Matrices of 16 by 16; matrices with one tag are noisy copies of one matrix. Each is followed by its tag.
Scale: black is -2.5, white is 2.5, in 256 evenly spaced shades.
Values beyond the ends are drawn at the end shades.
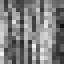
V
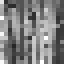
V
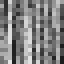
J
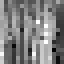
V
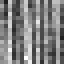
J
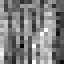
V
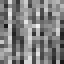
J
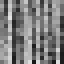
J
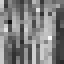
V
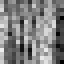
V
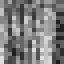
V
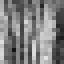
V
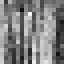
V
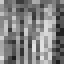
V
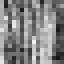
V
